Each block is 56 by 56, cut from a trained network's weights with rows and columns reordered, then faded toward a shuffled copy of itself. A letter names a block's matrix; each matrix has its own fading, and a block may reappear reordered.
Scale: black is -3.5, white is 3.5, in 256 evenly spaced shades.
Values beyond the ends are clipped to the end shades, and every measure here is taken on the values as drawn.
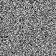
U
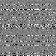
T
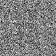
U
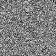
U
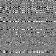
T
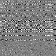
T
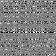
T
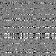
T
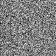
U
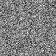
U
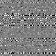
T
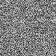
U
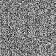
U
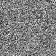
U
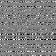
T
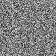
U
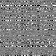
T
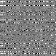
T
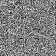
U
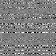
T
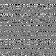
T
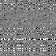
T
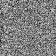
U
